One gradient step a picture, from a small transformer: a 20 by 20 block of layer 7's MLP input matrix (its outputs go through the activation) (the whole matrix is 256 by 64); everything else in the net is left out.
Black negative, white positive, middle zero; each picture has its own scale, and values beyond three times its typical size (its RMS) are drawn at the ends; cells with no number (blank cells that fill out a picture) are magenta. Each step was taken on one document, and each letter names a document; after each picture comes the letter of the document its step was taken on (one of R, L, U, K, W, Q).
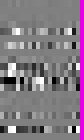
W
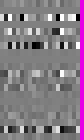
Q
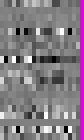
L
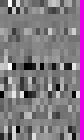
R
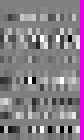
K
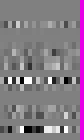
W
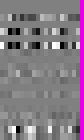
Q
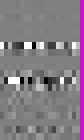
W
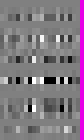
K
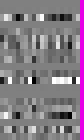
K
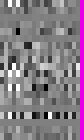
R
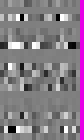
Q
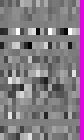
R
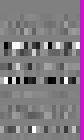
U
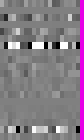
Q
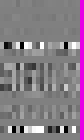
W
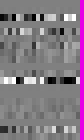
K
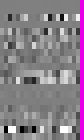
Q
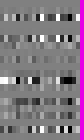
K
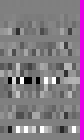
U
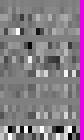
L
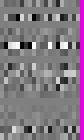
Q
